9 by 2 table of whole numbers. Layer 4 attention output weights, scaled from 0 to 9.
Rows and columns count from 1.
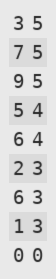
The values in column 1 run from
0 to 9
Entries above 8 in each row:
0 0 1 0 0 0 0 0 0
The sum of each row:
8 12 14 9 10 5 9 4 0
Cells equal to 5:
4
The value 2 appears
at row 6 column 1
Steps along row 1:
up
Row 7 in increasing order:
3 6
